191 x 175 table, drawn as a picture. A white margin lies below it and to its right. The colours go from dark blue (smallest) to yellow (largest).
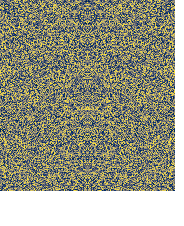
The left and right halves mirror each other. The grain is fine, like static. The histogram is flat. There is no overall slope. There is no seam.
